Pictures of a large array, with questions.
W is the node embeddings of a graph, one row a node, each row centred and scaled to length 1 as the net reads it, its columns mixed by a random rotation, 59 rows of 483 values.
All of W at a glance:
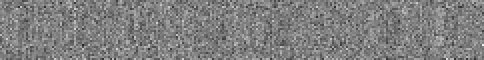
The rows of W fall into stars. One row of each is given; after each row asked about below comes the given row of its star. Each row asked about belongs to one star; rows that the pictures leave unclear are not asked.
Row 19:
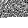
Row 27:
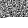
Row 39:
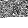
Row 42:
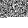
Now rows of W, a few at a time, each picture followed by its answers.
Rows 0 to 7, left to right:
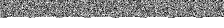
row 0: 19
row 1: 39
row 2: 27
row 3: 27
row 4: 27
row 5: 19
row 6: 27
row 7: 27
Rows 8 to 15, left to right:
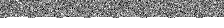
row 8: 42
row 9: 39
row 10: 27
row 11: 19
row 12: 42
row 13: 39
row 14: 39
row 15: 39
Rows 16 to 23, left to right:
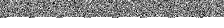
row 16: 19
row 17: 42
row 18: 27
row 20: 19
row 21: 39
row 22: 39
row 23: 19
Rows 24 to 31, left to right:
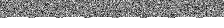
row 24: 19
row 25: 39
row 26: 39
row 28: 19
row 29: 39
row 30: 39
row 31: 27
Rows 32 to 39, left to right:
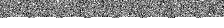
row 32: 39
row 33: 27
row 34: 19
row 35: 27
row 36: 39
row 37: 39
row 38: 39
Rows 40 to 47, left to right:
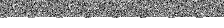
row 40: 42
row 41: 19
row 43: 39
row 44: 19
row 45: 19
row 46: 27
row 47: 27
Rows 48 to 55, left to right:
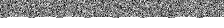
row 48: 42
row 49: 42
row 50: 42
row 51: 27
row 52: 39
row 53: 27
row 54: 42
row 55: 27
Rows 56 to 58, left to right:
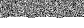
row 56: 42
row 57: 39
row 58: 27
